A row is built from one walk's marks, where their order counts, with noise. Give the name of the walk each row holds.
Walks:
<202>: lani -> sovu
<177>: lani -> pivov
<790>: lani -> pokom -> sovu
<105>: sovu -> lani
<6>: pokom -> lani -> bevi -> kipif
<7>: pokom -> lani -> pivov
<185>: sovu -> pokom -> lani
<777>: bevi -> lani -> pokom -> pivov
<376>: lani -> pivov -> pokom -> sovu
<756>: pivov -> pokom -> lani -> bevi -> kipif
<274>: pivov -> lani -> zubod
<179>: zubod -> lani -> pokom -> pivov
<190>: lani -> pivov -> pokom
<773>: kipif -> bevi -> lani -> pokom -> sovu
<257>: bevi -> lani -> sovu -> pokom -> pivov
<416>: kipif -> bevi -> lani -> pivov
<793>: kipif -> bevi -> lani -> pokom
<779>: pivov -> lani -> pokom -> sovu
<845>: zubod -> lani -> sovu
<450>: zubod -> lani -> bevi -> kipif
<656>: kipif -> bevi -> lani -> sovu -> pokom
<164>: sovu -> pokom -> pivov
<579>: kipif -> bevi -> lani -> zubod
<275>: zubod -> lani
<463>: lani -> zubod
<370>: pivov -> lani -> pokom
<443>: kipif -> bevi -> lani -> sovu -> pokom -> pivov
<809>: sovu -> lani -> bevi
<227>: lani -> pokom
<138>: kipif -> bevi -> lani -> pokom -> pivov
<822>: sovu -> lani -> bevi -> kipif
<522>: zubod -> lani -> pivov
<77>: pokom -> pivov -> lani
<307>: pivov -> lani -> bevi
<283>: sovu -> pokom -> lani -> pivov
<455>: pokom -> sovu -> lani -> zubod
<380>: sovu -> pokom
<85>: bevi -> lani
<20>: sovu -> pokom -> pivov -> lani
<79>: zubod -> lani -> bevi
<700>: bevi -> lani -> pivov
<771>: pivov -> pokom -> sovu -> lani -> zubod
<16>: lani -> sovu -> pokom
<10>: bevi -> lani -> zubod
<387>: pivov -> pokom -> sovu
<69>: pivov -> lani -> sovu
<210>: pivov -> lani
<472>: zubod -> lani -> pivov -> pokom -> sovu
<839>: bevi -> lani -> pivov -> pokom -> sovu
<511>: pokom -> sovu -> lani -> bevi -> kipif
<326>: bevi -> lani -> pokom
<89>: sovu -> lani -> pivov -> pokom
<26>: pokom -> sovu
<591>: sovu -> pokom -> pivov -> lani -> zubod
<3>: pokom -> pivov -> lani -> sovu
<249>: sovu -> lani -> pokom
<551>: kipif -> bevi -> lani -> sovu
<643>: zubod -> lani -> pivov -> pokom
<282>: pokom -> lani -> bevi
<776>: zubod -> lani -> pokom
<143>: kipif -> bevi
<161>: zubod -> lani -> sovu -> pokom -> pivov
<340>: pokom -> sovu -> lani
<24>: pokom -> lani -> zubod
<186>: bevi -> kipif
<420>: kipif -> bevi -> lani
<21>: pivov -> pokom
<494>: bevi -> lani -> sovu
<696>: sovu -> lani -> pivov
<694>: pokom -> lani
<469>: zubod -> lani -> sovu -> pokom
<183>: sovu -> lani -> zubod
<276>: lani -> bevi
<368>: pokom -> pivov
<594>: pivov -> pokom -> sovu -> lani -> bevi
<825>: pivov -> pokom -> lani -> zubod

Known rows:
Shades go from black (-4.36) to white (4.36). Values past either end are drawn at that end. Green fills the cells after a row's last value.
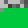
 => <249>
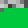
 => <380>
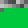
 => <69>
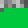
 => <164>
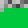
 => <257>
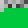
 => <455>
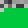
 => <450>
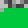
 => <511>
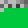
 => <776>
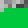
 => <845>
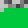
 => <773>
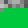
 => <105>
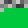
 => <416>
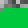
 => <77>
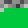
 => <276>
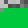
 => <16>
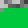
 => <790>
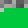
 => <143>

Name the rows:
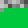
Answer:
<185>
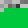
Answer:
<326>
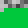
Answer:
<656>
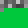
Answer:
<177>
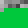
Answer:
<694>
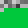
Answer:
<793>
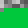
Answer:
<283>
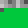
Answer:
<387>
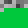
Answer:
<420>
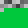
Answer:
<138>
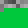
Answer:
<210>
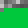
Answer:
<696>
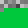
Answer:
<370>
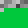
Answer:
<179>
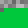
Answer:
<21>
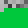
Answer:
<183>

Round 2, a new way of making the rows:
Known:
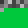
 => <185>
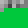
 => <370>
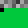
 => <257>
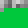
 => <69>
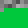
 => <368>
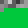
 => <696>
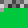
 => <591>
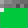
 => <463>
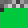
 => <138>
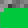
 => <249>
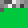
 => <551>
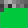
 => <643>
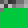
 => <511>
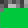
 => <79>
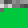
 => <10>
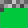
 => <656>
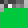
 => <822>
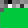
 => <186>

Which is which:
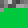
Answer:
<164>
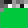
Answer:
<143>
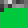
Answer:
<179>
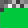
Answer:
<416>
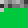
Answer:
<790>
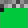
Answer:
<443>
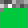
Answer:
<579>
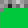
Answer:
<3>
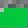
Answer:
<380>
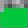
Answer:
<26>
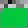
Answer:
<756>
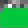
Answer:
<420>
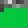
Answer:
<522>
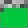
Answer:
<494>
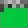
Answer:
<472>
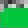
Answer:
<307>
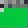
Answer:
<227>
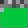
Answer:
<105>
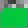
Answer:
<594>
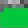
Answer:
<845>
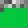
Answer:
<773>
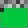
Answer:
<700>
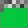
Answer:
<793>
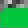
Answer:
<283>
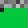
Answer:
<777>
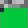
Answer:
<839>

